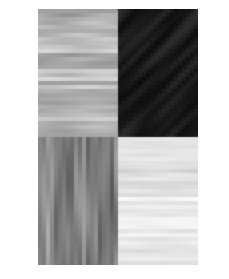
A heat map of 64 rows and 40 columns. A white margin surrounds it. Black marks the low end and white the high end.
The table splits into 2 rows of 2 panels. Panel 1,1: high, streaked across. Panel 1,2: very low, slanting up to the right, faint in contrast. Panel 2,1: middling, streaked downward. Panel 2,2: very high, streaked across, faint in contrast.
